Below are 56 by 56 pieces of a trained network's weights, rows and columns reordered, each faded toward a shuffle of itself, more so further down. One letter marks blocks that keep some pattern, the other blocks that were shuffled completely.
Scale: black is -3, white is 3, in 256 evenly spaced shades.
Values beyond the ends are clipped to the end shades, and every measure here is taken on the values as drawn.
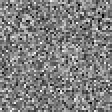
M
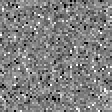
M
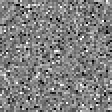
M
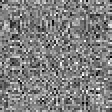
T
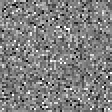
M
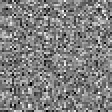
T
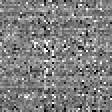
T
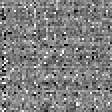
T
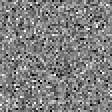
M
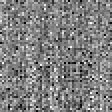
T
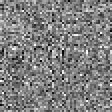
T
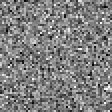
M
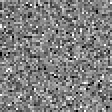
M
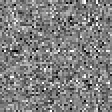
T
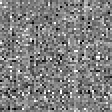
T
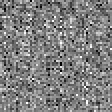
T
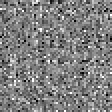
T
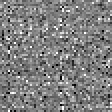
T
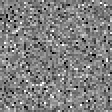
M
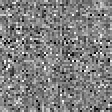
T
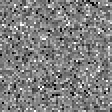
M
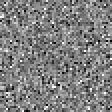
M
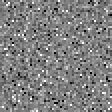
M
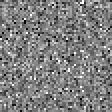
M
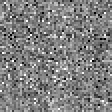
T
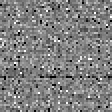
T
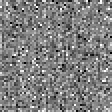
T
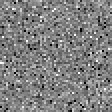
M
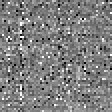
T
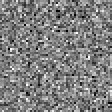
T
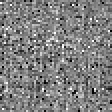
T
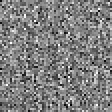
T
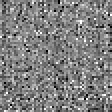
T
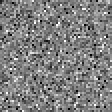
M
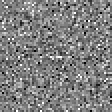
M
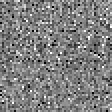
T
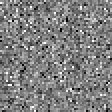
T
